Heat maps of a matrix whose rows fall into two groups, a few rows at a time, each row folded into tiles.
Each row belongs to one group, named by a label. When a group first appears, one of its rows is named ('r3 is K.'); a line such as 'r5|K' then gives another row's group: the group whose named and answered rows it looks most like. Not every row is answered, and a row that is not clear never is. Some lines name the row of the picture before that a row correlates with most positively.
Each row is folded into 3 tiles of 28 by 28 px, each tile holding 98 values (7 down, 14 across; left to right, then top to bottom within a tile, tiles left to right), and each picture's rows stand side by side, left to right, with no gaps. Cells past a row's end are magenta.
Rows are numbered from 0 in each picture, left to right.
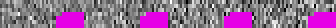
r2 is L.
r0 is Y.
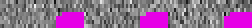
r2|L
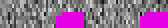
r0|Y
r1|L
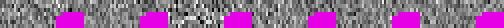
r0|Y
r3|L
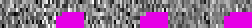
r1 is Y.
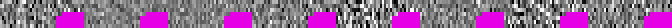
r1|Y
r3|Y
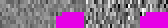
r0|L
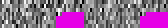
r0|L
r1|L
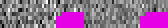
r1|Y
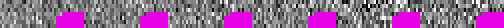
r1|Y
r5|Y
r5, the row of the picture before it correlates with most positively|1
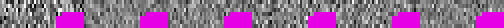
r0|L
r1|L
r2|L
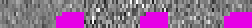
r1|Y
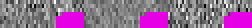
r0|L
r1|L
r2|Y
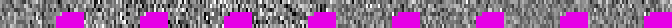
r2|Y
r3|Y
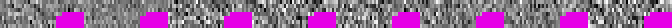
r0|Y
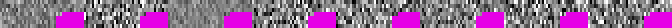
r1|Y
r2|L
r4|L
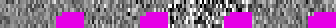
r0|L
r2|Y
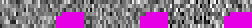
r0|L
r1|L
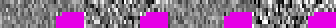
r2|L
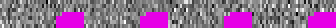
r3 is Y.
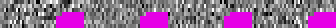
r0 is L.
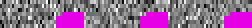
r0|Y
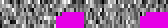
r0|L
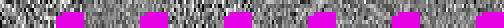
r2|L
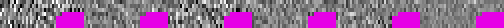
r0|Y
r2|Y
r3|L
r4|Y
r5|L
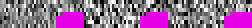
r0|L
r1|L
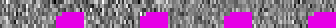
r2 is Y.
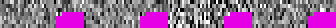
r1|L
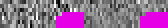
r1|L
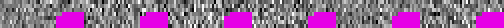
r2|L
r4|Y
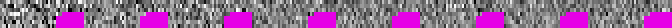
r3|L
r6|L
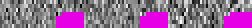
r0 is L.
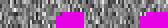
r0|Y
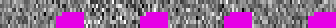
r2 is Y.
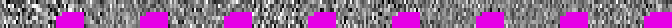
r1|L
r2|L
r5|Y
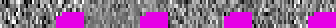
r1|L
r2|L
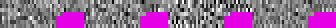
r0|Y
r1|Y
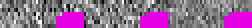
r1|L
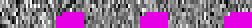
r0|L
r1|L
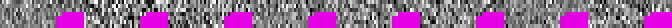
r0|L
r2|Y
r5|L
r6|Y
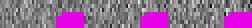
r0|L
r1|L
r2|L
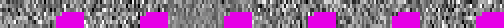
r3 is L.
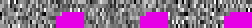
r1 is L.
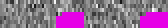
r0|L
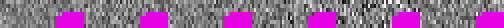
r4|L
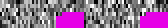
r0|L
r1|L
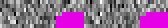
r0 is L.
